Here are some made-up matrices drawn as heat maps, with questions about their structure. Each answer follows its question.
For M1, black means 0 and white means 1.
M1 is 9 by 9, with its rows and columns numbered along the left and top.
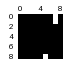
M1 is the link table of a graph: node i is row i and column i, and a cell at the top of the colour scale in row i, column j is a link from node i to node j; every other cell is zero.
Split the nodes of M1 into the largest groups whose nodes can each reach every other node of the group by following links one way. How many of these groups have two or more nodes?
0
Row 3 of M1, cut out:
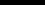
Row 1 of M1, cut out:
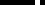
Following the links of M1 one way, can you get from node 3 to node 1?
no
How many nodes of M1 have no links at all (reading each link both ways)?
4
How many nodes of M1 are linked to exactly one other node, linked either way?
4
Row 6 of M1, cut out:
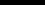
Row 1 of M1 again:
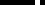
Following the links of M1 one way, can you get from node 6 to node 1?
no
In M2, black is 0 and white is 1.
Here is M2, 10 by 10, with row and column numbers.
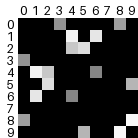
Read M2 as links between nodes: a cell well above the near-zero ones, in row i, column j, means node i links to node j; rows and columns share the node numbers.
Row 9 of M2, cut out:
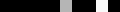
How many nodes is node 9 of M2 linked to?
2
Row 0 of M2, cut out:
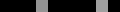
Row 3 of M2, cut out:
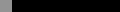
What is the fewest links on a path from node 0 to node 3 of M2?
1
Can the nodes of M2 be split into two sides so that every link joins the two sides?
no
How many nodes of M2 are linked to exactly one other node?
1
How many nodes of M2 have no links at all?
1
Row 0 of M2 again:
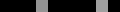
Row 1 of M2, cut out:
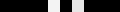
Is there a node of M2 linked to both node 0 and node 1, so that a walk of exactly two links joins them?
no
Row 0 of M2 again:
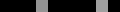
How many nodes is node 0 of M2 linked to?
2
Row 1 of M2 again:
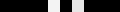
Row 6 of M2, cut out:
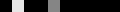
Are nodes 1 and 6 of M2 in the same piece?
yes
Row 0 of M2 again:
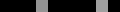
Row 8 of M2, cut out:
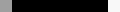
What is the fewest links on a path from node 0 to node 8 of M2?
1
